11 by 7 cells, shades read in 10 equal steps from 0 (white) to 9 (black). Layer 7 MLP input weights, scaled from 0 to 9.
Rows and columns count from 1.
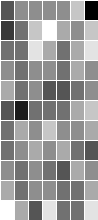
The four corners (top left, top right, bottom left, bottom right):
6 9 0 1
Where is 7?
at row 2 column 1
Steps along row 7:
down up down up same down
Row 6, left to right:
6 8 5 5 5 3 2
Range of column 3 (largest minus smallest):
5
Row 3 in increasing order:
1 1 3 3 5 5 5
